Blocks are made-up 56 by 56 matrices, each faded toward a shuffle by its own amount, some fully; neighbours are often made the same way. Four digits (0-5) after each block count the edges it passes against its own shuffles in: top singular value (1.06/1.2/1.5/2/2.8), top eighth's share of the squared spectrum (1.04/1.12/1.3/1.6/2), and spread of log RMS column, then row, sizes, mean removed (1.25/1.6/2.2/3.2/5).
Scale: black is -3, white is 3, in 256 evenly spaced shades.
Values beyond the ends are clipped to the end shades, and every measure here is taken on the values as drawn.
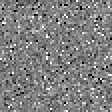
0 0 0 0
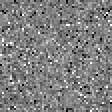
0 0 0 0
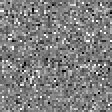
0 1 0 2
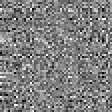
4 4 2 3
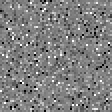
0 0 0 0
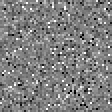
1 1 0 0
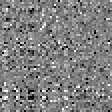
4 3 1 2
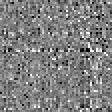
4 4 1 2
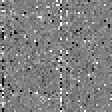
3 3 2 0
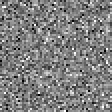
0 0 0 0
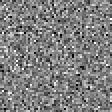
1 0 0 1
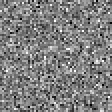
1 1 0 0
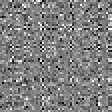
4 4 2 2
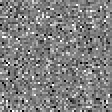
4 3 1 2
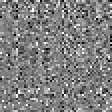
4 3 2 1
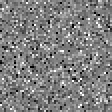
0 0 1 0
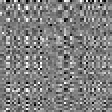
5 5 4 3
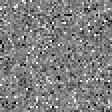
1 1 0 0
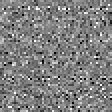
3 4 1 3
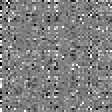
4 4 3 2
